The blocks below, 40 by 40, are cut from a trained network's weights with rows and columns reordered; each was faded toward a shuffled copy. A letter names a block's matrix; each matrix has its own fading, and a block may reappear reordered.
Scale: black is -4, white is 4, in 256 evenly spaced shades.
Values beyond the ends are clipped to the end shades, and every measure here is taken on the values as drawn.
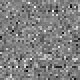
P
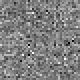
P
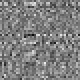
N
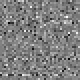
P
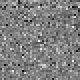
P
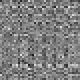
N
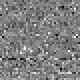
P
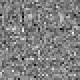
P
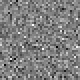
P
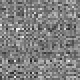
N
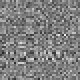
N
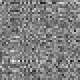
N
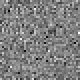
P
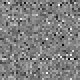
P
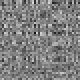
N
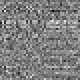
N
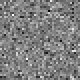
P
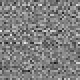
N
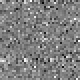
P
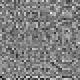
N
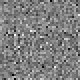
P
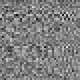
N
